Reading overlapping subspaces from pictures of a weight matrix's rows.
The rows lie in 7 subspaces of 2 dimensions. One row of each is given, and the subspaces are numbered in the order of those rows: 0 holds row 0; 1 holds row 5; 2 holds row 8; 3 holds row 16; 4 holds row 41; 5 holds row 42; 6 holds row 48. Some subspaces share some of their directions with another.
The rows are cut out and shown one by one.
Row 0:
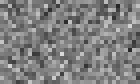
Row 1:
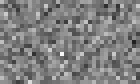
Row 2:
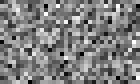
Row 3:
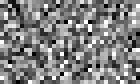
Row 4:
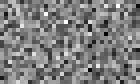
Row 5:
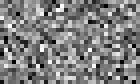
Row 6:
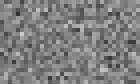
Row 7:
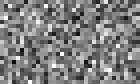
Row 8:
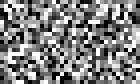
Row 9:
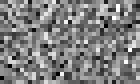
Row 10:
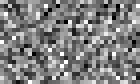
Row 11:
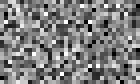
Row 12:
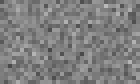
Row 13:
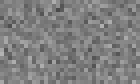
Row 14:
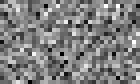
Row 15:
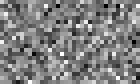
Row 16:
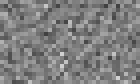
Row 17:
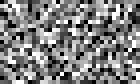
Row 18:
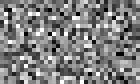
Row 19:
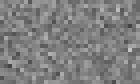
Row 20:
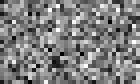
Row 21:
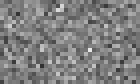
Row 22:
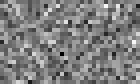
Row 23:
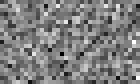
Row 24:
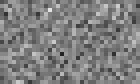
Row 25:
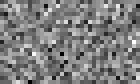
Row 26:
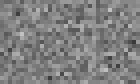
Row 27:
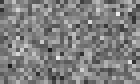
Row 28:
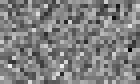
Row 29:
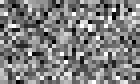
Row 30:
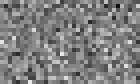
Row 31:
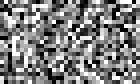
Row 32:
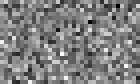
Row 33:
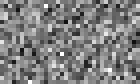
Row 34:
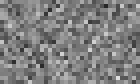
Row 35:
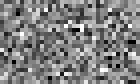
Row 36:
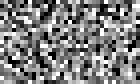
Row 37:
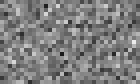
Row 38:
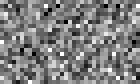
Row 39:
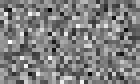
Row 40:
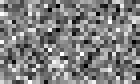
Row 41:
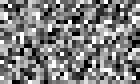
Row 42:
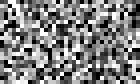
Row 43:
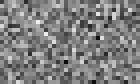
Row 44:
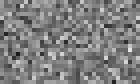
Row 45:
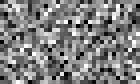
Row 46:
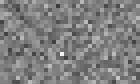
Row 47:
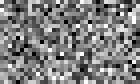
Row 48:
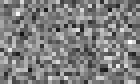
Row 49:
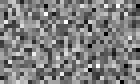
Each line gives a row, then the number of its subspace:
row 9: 0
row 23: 2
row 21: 1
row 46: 0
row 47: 3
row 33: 4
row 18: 2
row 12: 3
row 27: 3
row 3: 5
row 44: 0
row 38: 4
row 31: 3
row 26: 6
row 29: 4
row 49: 5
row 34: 1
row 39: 2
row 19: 0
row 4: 5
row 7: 4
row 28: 0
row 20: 5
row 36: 0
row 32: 6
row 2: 2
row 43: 4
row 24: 2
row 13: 1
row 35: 6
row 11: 5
